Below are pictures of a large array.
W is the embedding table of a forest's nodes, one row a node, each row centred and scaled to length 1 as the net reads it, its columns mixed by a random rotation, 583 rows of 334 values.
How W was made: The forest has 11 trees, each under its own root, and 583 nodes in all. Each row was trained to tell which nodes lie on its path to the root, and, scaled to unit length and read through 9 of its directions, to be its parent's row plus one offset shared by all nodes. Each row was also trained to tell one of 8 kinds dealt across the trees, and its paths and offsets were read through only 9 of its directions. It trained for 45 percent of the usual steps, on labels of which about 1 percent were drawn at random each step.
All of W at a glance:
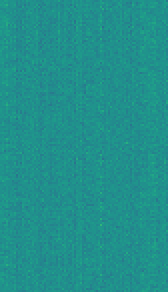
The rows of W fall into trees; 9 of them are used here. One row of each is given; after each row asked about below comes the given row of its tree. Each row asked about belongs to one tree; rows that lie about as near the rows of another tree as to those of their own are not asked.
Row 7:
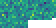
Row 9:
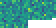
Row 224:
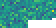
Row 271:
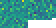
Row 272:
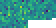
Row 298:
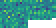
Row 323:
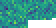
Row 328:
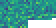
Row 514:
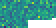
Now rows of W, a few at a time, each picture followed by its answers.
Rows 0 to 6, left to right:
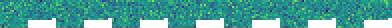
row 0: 272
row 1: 298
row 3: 7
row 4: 514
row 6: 9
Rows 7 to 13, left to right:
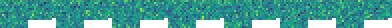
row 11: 298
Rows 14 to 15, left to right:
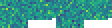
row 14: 7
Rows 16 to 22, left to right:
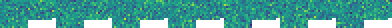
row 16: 328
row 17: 271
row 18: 9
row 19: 272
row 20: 298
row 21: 272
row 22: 298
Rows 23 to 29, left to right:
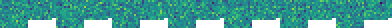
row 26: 224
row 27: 271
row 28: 514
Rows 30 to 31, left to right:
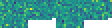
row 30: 272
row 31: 328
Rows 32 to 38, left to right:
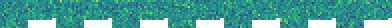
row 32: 9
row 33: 514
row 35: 272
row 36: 514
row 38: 298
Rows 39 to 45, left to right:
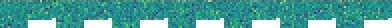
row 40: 298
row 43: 9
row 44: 7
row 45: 7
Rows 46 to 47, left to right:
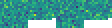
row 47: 514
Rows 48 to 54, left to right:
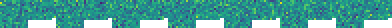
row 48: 9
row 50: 323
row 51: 9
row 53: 9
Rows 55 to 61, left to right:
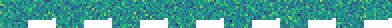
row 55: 224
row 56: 224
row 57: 328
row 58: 7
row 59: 328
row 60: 7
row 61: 298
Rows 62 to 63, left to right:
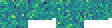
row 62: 7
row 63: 298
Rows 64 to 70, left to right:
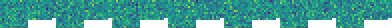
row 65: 514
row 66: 7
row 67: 272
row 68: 298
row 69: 298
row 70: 272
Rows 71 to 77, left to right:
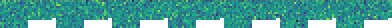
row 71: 298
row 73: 271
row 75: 271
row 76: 514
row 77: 328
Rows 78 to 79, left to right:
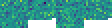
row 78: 224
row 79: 328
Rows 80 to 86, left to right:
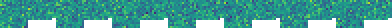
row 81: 7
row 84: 9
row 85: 298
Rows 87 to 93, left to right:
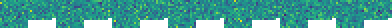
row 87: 9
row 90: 271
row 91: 271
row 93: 9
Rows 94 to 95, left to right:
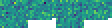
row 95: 514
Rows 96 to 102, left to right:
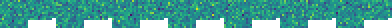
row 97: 9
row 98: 7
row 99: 9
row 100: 224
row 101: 7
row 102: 7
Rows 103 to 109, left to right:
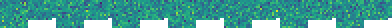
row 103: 272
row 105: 298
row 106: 272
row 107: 224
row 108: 271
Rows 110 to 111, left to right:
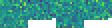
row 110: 272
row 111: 514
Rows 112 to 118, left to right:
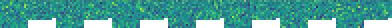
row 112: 323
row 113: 7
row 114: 9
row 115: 514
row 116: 7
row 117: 224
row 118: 271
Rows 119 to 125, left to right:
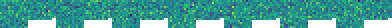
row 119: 224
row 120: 514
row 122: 272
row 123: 7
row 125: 272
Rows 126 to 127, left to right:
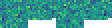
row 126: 9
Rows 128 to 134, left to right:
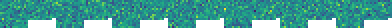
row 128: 323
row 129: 514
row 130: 328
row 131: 9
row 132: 271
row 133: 272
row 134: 272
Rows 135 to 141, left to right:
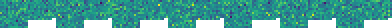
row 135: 224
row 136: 224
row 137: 7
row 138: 272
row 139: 224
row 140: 7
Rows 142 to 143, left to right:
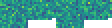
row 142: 7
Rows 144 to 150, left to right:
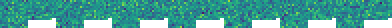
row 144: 328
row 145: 514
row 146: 272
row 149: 9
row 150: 514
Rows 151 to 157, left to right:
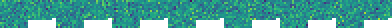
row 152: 514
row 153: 514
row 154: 9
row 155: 272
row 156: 271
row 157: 224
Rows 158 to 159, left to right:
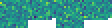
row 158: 514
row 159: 7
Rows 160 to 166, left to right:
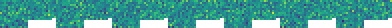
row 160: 224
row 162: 514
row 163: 514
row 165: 514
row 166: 328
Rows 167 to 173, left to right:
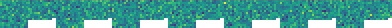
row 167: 298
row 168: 514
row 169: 271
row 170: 7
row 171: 9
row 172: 9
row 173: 514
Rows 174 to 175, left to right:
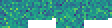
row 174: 271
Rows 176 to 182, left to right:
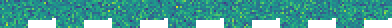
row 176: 272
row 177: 328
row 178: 298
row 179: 514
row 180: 328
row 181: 323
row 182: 224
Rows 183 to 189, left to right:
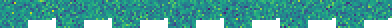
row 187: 514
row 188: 9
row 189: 7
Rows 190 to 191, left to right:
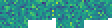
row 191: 9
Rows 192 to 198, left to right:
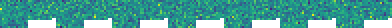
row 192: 271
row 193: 328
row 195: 328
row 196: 298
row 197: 328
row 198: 272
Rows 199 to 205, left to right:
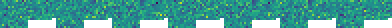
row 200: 271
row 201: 224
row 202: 328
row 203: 224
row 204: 514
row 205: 514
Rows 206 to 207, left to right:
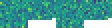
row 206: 9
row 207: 323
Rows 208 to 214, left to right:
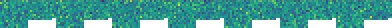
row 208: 514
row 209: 7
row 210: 9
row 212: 9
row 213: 298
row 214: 272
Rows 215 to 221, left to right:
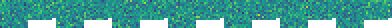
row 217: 9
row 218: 7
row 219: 328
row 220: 271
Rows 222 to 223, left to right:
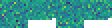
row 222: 514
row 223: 7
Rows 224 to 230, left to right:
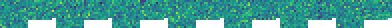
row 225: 7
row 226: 514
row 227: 271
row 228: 272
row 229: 272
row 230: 514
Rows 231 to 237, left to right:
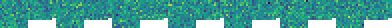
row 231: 298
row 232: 272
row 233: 514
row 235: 224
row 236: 328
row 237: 271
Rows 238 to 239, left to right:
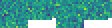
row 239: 298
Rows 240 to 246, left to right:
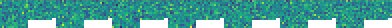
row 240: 9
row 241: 272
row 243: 271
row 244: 328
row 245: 328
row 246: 328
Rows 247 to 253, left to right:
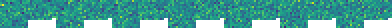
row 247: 224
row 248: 9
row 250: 7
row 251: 9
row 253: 298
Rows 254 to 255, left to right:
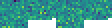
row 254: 271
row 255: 271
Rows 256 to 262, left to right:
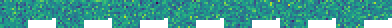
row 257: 514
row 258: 7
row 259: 271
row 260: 514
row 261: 323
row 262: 328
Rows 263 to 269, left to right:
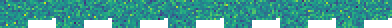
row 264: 328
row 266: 514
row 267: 224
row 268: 514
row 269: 328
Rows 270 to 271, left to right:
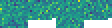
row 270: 271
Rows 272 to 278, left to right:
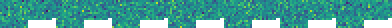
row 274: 272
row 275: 7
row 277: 514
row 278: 7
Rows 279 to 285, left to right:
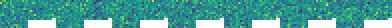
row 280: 272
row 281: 7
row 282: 514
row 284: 328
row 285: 271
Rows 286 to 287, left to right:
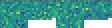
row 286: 224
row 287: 272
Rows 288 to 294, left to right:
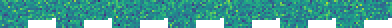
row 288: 514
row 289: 323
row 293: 514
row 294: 272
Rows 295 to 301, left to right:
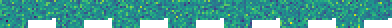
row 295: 328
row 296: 323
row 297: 323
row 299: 298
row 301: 272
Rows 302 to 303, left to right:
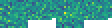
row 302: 271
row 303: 271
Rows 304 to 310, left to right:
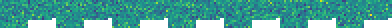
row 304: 328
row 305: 272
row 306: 323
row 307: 272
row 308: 514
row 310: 328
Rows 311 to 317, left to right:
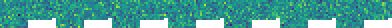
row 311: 7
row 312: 272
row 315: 224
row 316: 272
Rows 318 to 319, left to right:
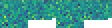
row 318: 224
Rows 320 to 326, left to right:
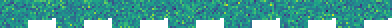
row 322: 328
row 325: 514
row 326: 7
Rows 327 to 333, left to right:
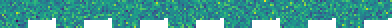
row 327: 224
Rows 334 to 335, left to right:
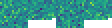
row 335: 514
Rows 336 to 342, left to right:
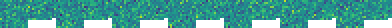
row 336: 323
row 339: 9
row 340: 9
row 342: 271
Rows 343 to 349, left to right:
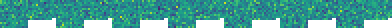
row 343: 7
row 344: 272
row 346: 271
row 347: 9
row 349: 514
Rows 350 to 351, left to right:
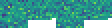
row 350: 271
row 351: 328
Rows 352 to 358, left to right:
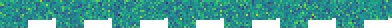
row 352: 298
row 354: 9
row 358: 298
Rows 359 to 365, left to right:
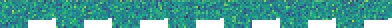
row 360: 323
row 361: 328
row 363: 7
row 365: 271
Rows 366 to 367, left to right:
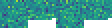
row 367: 328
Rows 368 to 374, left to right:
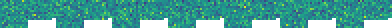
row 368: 328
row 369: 514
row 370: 7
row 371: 272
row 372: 272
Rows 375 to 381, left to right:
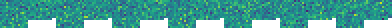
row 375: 328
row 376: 7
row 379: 323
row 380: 7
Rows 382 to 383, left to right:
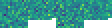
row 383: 9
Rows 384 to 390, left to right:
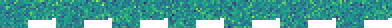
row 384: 514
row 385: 514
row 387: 9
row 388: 9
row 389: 298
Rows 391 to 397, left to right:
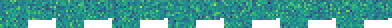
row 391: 9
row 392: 9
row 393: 9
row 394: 328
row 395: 224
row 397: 272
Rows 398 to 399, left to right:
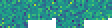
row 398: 298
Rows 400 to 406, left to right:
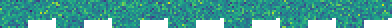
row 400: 271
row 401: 224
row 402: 272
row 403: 9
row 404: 224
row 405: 7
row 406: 7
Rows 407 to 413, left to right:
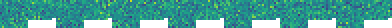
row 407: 9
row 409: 9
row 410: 514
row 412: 298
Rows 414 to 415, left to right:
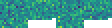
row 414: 514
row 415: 272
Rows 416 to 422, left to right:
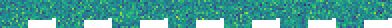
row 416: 271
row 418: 271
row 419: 298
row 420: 328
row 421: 514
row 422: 298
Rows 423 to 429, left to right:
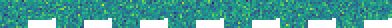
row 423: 514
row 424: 7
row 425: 323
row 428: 272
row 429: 9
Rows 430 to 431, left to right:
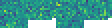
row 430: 328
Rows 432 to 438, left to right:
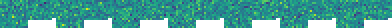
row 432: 7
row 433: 272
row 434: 271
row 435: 272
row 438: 224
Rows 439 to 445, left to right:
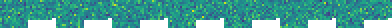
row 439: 7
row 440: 272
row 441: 514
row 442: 272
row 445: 224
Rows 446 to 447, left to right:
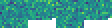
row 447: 271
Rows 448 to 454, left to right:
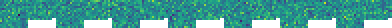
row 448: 224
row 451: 514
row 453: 272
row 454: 298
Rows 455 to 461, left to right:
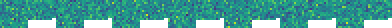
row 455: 9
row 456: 7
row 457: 9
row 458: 7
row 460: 514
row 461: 7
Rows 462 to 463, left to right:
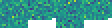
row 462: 328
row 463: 9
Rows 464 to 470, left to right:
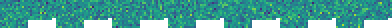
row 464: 271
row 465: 224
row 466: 328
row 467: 7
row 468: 298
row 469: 271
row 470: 272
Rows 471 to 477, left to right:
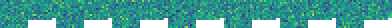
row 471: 328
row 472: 514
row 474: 514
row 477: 7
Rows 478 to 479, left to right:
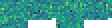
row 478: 271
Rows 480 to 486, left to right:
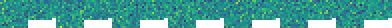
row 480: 7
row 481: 272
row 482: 7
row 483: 272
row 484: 271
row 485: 271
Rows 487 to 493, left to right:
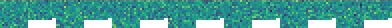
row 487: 298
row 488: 7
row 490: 323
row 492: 514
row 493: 7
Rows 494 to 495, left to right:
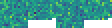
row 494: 7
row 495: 514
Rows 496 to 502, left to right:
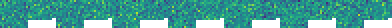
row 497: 514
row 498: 272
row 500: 272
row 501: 271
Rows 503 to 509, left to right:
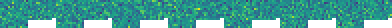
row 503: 271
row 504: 298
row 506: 272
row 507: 272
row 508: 271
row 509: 298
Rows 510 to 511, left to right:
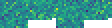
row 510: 514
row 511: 271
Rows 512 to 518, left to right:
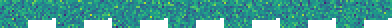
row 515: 9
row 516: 9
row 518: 328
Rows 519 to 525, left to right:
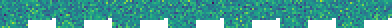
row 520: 298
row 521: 9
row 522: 224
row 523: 328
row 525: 328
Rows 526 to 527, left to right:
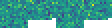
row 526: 323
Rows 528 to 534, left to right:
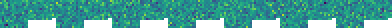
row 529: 514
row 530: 7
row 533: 224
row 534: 298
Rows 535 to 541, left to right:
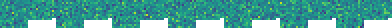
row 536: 328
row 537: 328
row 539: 272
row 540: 9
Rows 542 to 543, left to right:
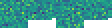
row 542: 271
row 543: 328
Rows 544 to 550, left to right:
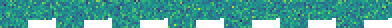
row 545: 514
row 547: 272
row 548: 514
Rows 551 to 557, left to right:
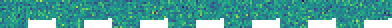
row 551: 514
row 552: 272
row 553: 271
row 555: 7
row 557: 272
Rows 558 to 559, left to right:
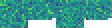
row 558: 7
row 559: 328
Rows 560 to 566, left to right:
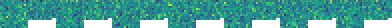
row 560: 272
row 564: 9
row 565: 298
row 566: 7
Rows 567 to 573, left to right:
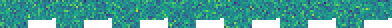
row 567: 298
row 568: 272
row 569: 224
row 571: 7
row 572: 328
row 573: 272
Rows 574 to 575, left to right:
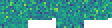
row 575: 271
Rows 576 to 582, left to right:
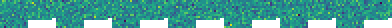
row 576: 298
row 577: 328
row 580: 272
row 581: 7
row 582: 224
